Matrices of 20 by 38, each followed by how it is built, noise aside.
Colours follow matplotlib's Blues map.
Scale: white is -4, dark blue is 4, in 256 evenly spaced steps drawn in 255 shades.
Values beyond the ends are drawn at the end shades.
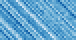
Toeplitz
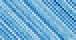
Toeplitz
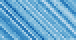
Toeplitz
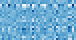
low rank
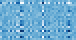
low rank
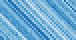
Toeplitz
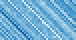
Toeplitz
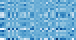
low rank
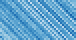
Toeplitz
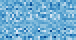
low rank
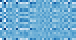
low rank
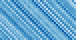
Toeplitz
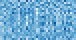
low rank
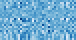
low rank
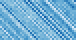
Toeplitz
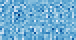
low rank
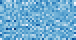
low rank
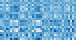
low rank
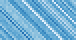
Toeplitz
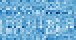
low rank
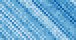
Toeplitz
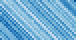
Toeplitz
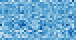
low rank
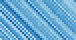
Toeplitz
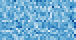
low rank
